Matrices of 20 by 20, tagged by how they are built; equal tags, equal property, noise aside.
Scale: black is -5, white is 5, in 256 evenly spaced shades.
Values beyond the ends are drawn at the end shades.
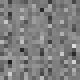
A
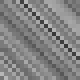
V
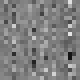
A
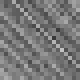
V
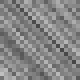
V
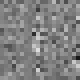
A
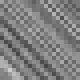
V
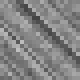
V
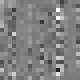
A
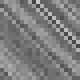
V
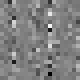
A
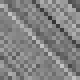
V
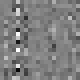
A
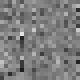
A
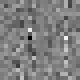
A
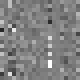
A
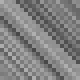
V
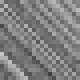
V
